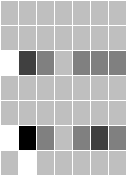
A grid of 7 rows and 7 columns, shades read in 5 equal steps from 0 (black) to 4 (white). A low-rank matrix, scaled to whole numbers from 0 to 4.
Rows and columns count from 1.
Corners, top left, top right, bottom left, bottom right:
3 3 3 3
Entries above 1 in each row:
7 7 6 7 7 5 7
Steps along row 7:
up down same same same same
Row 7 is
3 4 3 3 3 3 3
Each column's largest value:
4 4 3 3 3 3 3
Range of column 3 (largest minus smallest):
1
